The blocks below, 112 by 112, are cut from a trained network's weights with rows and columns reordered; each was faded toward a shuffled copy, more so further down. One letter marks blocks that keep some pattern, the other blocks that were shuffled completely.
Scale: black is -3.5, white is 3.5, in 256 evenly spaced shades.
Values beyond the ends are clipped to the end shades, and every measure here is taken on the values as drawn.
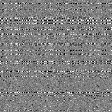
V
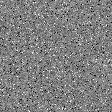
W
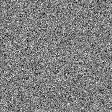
W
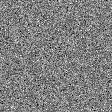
W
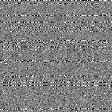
V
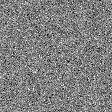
W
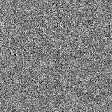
V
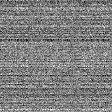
V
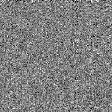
V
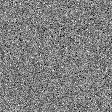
W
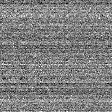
V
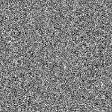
V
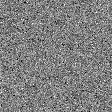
W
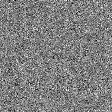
V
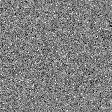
W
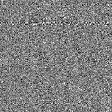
V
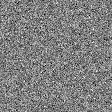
W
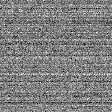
V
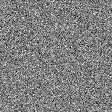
W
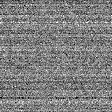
V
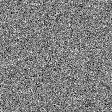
W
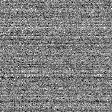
V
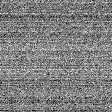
V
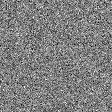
W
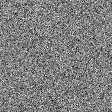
W
